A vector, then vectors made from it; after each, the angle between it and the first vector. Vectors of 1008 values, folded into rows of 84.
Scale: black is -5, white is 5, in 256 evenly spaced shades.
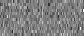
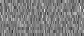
partly aligned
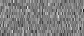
nearly opposite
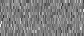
partly aligned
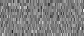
nearly parallel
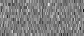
nearly opposite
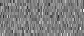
nearly parallel
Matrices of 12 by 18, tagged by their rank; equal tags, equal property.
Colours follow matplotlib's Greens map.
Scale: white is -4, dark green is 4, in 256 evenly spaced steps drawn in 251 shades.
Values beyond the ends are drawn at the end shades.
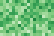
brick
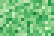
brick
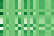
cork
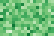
brick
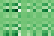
cork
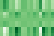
cork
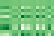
cork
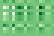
cork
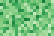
brick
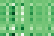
cork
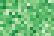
brick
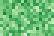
brick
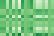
cork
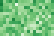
brick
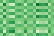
cork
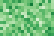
brick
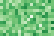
brick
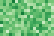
brick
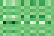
cork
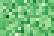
brick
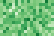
brick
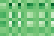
cork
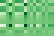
cork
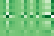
cork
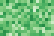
brick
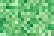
brick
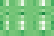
cork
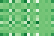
cork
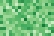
brick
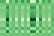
cork
